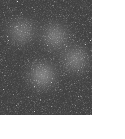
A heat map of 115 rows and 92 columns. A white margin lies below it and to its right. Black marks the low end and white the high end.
Bumps: four. Stripes: none. Average level on the scale: 30%. Odd rows or columns: none. Histogram: skewed, a long tail of high values.
